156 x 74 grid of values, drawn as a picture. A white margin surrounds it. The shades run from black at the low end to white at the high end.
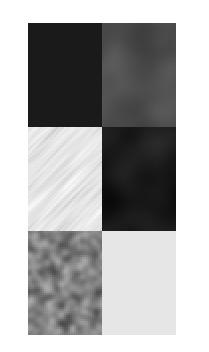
It is made of 3 by 2 panels. Panel 1,1: very low, flat. Panel 1,2: low, smooth, faint in contrast. Panel 2,1: very high, slanting up to the right, faint in contrast. Panel 2,2: very low, smooth, faint in contrast. Panel 3,1: middling, blotchy. Panel 3,2: very high, flat.
